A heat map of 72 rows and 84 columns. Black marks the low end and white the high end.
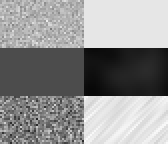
It is made of 3 by 2 panels. Panel 1,1: high, fine-grained. Panel 1,2: very high, flat. Panel 2,1: low, flat. Panel 2,2: very low, smooth, faint in contrast. Panel 3,1: middling, fine-grained, strong in contrast. Panel 3,2: very high, slanting up to the right, faint in contrast.
